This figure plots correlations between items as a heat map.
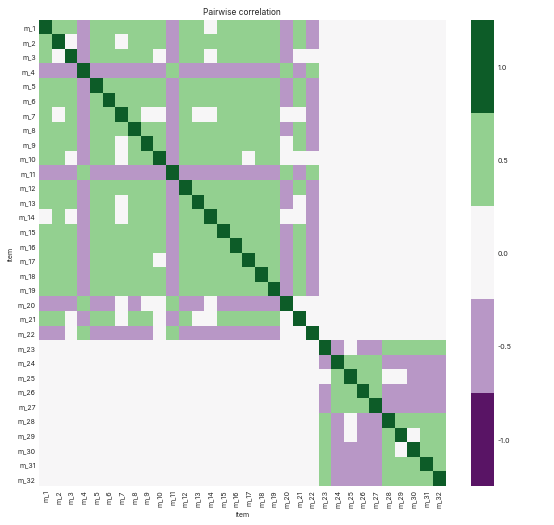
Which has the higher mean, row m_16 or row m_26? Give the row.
m_16
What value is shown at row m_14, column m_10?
0.5
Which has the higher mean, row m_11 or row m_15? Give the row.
m_15
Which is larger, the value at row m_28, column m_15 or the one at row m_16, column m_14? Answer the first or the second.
the second
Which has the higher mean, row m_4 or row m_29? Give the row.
m_29
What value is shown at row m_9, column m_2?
0.5
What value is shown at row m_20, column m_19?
-0.5
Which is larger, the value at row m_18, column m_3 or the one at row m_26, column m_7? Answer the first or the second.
the first
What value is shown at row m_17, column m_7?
0.5
